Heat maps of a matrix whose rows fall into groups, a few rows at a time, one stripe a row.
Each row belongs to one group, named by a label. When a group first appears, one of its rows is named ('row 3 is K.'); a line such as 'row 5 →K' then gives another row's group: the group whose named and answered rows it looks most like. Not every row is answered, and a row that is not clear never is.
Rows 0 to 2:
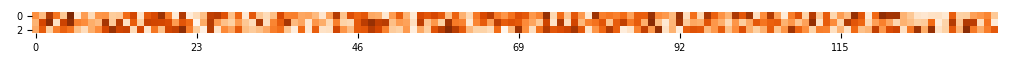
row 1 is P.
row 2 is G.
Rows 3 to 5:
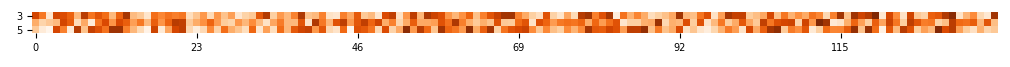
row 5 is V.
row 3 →V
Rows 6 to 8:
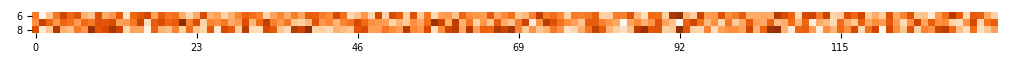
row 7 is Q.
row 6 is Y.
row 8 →V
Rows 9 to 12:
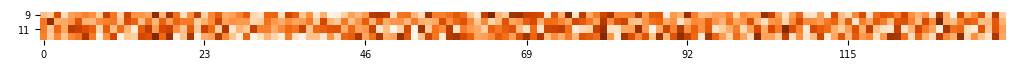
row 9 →P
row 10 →G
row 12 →P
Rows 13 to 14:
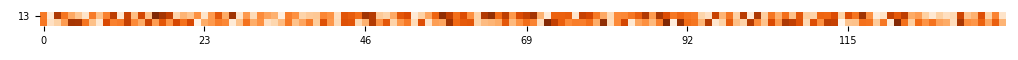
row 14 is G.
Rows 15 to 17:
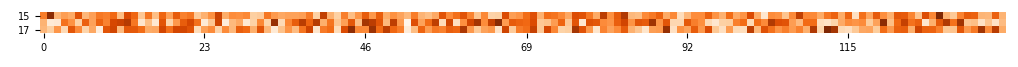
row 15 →G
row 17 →G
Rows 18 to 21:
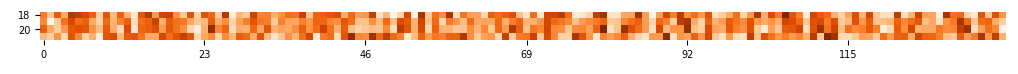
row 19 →Y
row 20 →Y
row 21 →G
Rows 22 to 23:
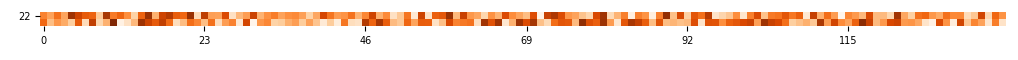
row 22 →Q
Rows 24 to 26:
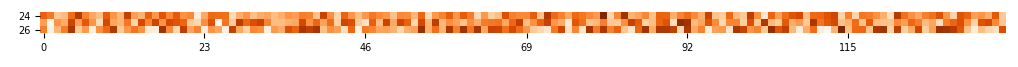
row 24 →G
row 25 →Y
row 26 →V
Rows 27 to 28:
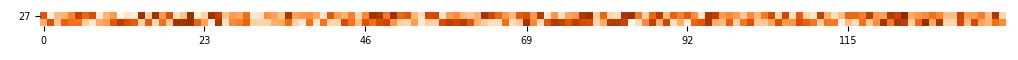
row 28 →G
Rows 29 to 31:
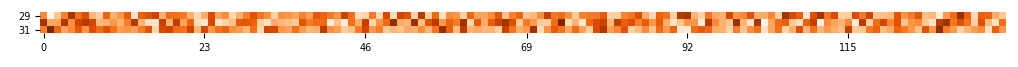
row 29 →Y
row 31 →Q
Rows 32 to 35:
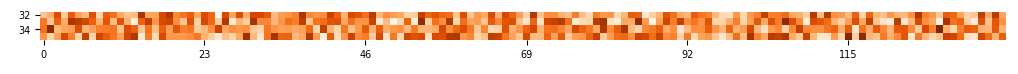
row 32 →Q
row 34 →G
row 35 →V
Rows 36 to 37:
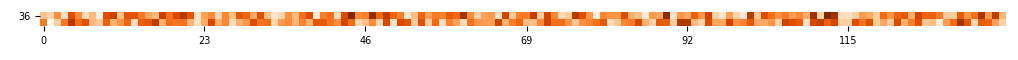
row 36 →G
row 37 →Y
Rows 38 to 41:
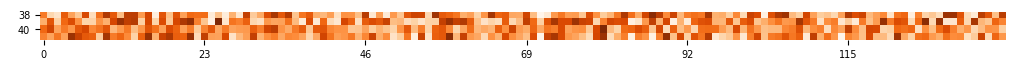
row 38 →V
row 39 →G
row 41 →Q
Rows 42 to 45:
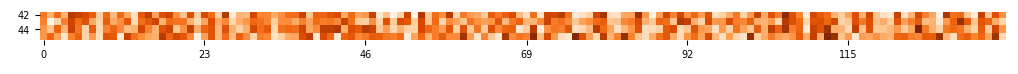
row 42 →Q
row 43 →Y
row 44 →Q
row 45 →G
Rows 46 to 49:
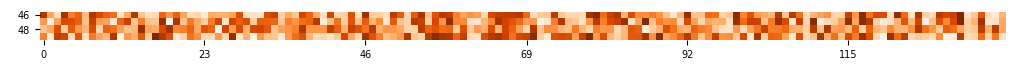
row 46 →V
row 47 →V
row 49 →P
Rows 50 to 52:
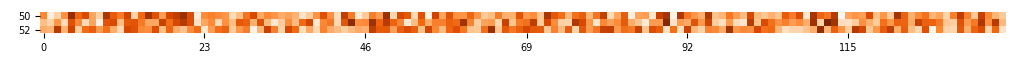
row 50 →Y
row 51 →G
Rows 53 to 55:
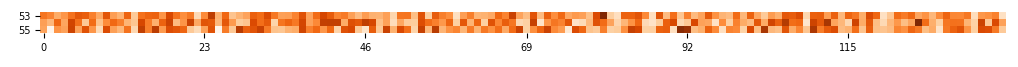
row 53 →Y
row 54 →Q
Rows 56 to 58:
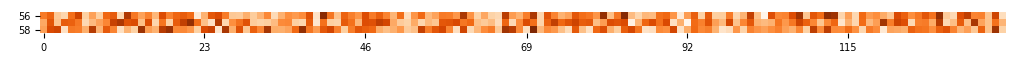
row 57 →G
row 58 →Q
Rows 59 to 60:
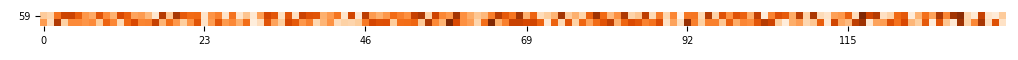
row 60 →P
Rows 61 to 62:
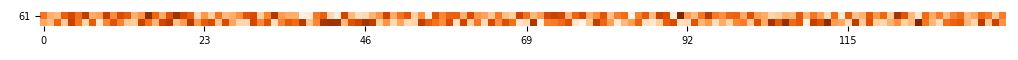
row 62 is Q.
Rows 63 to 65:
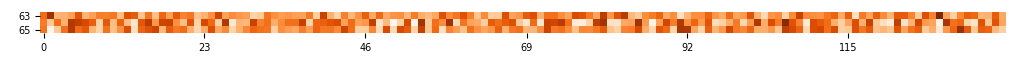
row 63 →G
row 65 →Y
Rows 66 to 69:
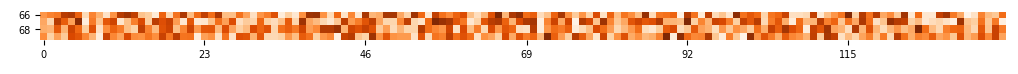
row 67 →P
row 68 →Q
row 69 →G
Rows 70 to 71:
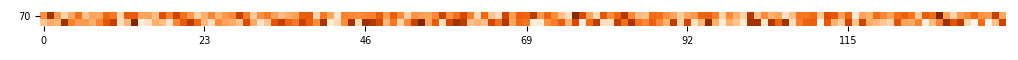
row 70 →G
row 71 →V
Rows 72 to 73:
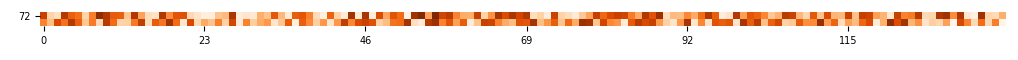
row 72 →V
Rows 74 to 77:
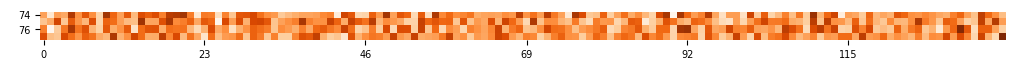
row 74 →Y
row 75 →Q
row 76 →Y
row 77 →V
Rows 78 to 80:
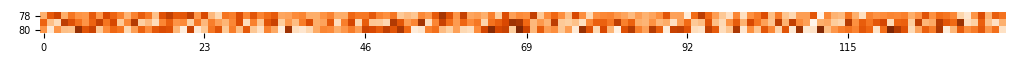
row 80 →P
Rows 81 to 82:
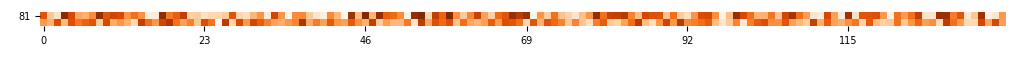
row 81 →V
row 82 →Q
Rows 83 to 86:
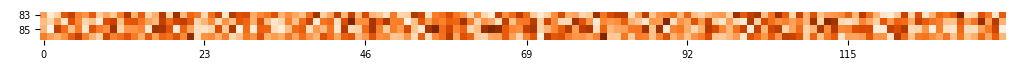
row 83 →V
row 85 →P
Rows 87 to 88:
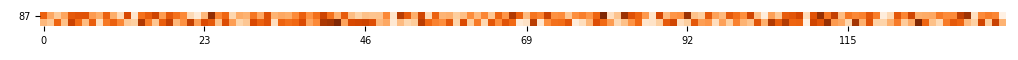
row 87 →Y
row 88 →Q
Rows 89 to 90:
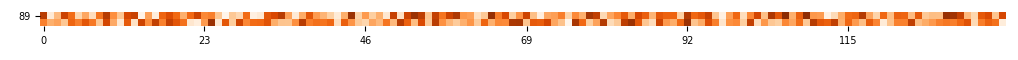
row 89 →V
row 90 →Y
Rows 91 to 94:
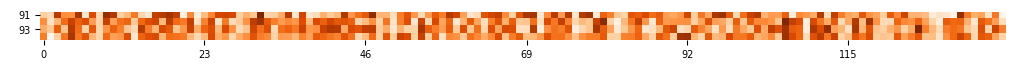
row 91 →P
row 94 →Y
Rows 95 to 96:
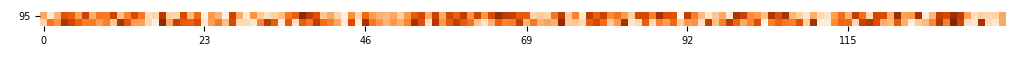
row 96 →V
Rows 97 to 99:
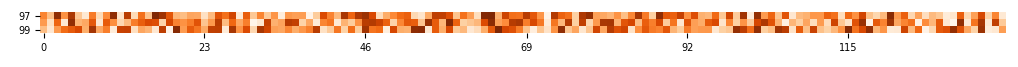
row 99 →V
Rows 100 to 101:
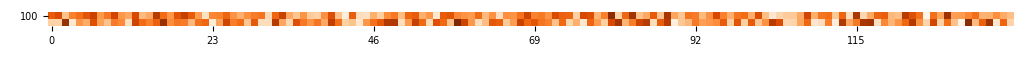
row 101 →P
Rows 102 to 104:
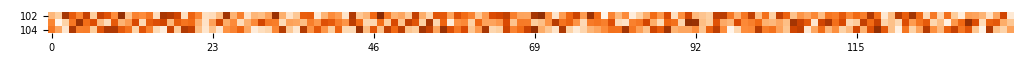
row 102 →P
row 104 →V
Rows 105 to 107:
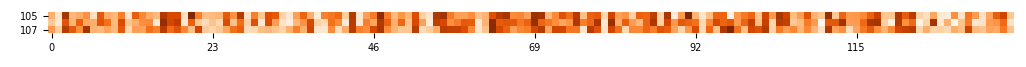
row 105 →P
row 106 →P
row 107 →P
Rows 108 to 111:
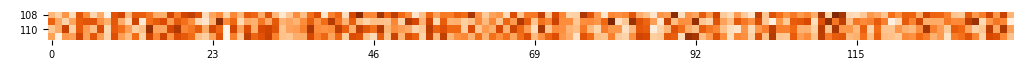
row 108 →G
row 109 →Y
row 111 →Y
